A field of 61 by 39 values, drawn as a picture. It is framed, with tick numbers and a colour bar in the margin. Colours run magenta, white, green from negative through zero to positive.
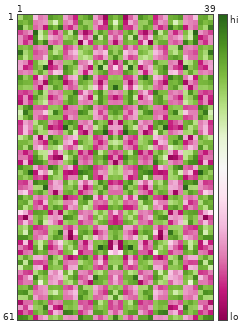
Average level on the scale: 50%. Slope: none. Grain: checkered. Mirror symmetry: left to right. Odd rows or columns: none. Histogram: two levels.
